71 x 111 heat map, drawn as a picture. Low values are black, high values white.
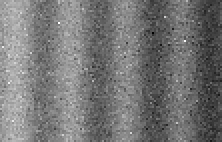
The values follow a bell shape. Upright stripes repeat 4 times across the table. The field climbs toward the left.
